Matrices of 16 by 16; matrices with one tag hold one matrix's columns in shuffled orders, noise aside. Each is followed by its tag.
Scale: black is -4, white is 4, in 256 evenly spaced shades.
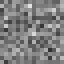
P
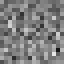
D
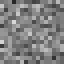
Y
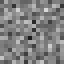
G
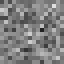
P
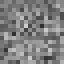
D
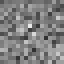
D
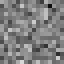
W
